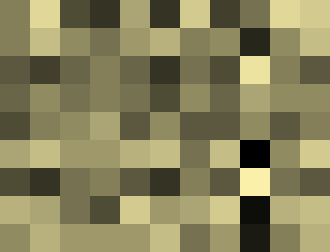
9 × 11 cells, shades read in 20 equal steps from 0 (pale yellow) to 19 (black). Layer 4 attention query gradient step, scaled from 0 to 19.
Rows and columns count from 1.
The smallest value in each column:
5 2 7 6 3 4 3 3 0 2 3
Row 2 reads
9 4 8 10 7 5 9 8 16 8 4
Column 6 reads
15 5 15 13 8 4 15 7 4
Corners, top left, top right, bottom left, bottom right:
9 3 8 5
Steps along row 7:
up down down up up down up down up up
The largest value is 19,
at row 6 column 9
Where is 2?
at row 1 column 2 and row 1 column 10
